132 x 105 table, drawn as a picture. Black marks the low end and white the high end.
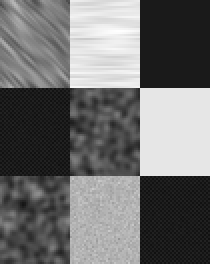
It is made of 3 by 3 panels. Panel 1,1: middling, slanting down to the right. Panel 1,2: very high, streaked across, faint in contrast. Panel 1,3: very low, flat. Panel 2,1: very low, checkered, faint in contrast. Panel 2,2: low, blotchy. Panel 2,3: very high, flat. Panel 3,1: low, blotchy. Panel 3,2: high, fine-grained, faint in contrast. Panel 3,3: very low, checkered, faint in contrast.
